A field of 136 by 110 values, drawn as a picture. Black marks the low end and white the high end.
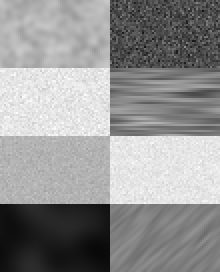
It is made of 4 by 2 panels. Panel 1,1: high, blotchy, faint in contrast. Panel 1,2: low, fine-grained. Panel 2,1: very high, fine-grained, faint in contrast. Panel 2,2: middling, streaked across. Panel 3,1: high, fine-grained, faint in contrast. Panel 3,2: very high, fine-grained, faint in contrast. Panel 4,1: very low, smooth, faint in contrast. Panel 4,2: middling, slanting up to the right, faint in contrast.
